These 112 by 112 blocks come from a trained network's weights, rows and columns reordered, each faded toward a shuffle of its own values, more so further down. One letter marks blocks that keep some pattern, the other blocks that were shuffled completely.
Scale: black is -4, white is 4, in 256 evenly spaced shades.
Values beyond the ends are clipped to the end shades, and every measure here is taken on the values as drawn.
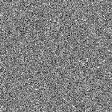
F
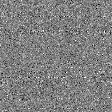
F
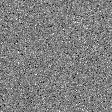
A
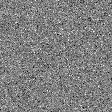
A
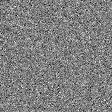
A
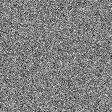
A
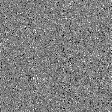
F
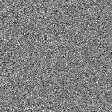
F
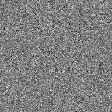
F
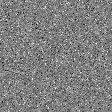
A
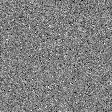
A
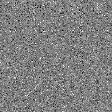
F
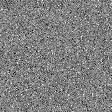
A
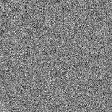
F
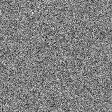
A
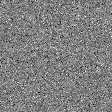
A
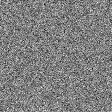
A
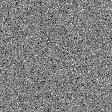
A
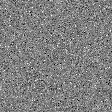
A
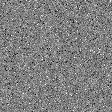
A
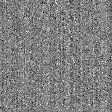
F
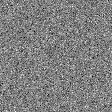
A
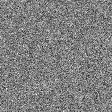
A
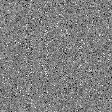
F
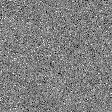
A
